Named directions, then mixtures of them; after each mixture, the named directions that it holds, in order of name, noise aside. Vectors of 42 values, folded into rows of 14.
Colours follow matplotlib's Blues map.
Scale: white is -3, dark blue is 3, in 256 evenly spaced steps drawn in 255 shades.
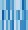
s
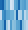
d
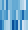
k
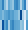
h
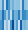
k, s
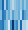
d, k, s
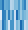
d, h, s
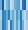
d, h, s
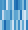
h, k, s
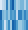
d, k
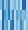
d, h, s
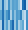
h, s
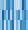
s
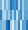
d, k, s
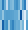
h
